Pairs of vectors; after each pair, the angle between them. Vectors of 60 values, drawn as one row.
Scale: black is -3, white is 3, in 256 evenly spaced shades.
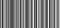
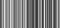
orthogonal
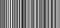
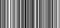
partly aligned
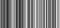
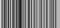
partly aligned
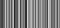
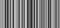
nearly opposite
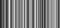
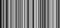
nearly parallel
